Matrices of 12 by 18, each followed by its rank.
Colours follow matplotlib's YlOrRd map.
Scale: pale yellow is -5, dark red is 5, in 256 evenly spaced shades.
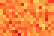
full rank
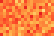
full rank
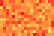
full rank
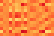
two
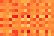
two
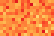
full rank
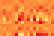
two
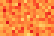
full rank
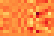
two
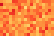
full rank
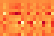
two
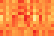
two
